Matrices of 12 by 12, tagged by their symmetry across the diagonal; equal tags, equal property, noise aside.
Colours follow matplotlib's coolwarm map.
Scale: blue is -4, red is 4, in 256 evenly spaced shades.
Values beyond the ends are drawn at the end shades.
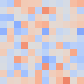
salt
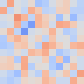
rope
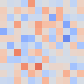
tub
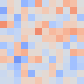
salt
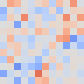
tub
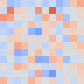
salt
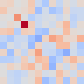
rope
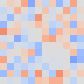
tub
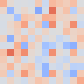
rope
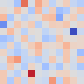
tub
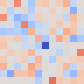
rope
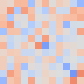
rope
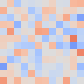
salt
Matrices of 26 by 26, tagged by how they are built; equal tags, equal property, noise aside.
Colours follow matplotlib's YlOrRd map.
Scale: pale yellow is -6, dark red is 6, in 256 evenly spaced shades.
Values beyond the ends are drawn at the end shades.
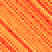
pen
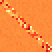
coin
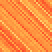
pen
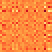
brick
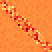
coin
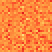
brick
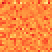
brick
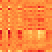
brick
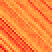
pen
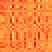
brick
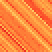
pen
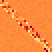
coin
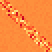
coin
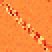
coin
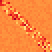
coin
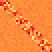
coin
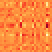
brick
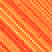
pen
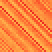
pen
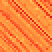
pen
